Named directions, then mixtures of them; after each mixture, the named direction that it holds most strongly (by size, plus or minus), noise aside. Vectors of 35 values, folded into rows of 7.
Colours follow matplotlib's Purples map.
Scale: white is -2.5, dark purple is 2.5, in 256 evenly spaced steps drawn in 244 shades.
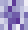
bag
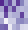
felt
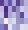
felt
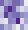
bag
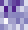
felt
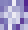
bag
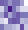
bag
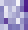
felt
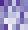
felt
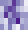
bag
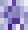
bag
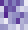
felt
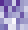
felt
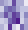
bag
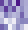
felt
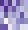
felt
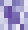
bag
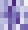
bag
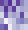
felt
